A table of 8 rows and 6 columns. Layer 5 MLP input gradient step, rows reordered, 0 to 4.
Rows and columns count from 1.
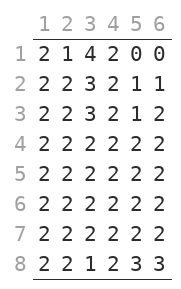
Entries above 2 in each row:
1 1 1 0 0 0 0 2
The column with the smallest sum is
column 5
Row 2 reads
2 2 3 2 1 1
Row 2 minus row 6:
0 0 1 0 -1 -1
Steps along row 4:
same same same same same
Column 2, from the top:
1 2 2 2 2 2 2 2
